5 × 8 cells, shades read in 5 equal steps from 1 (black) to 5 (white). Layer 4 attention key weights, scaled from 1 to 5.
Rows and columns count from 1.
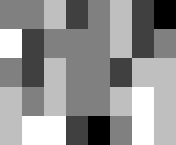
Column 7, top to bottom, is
2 2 4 5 5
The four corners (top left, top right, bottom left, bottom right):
3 1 4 4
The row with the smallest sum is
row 1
